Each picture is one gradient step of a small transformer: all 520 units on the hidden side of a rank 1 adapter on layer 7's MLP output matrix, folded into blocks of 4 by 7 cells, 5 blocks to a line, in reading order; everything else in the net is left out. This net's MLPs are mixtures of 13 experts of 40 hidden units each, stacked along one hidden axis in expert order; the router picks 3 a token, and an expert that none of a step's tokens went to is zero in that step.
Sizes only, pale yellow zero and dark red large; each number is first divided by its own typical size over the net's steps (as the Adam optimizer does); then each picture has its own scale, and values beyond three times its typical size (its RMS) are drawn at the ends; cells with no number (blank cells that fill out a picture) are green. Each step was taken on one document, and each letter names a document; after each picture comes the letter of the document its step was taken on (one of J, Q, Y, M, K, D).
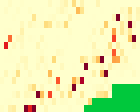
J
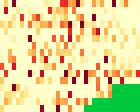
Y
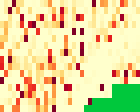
Y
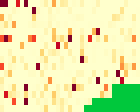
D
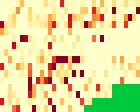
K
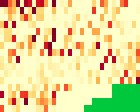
Y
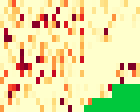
K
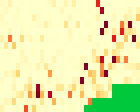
J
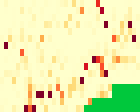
J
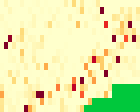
J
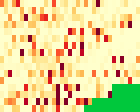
K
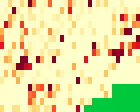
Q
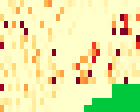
Q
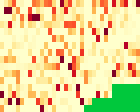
Y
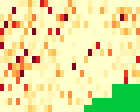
Q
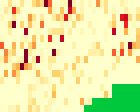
Q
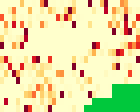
Q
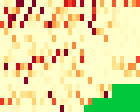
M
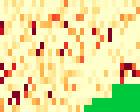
K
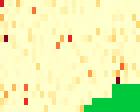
D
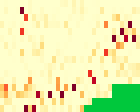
J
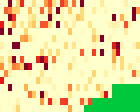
Y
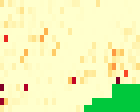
D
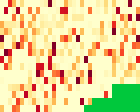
M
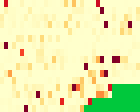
J
